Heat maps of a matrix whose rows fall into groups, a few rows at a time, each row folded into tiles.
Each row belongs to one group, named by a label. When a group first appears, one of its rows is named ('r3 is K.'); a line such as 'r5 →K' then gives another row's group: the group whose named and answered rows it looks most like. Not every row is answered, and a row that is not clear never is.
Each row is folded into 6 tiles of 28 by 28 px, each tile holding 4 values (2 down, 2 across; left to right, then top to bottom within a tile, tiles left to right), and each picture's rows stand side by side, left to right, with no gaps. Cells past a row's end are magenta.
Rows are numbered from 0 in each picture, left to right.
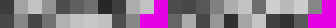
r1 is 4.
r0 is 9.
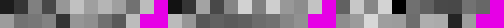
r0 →4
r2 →9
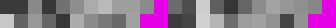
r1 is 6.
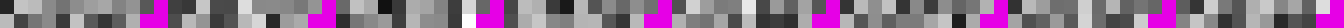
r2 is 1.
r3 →1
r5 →9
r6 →1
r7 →4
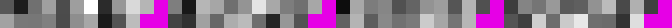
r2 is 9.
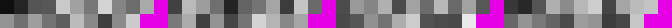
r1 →9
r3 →4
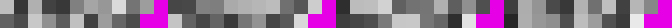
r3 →1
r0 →6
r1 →4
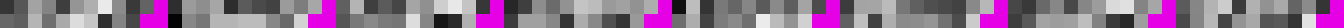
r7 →1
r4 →9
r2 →1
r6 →6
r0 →6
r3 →4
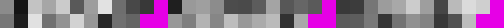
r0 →6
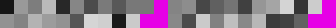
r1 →6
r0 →9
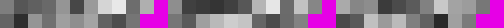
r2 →6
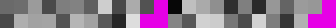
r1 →9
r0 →1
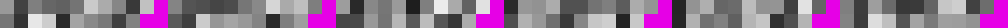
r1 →6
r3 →9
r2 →6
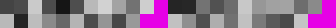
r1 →4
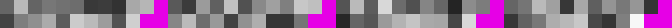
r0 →9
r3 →1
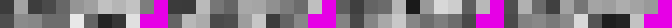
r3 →1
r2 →6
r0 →1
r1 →4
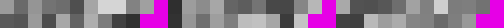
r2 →6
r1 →9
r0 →6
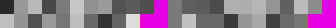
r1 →4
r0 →1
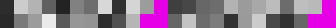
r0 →1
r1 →4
